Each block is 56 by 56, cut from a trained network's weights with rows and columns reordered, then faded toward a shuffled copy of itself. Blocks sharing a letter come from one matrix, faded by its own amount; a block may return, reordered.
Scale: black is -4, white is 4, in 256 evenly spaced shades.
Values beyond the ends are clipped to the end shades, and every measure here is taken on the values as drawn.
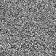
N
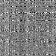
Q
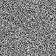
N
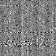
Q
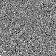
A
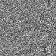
N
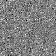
A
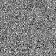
N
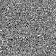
A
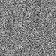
N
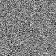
N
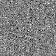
A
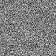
N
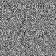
N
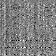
Q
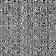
Q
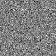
A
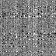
Q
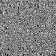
A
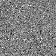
A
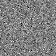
A
